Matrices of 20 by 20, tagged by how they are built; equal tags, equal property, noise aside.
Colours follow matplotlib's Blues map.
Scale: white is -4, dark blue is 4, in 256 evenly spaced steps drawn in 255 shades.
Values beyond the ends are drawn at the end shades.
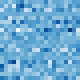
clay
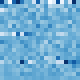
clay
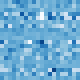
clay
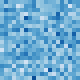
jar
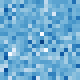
jar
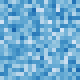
jar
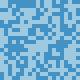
jar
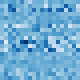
clay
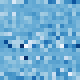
clay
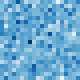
jar
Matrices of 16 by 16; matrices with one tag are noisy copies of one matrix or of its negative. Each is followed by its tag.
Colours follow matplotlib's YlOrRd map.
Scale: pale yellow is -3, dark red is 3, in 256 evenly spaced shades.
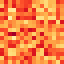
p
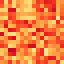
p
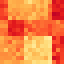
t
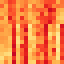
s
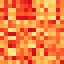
p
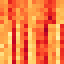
s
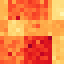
t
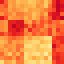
t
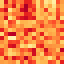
p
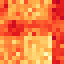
t
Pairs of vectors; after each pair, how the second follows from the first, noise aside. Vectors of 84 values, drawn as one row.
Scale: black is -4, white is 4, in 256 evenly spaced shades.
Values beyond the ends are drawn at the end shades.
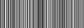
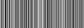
negated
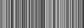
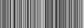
negated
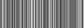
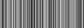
negated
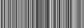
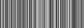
negated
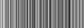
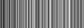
negated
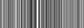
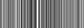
copied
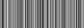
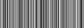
reversed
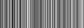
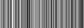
negated
